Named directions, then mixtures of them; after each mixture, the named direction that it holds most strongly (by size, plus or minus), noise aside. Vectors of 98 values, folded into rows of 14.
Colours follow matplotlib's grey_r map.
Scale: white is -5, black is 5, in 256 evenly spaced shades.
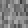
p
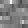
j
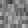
p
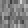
p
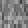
p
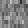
p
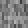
p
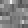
j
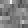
j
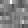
j
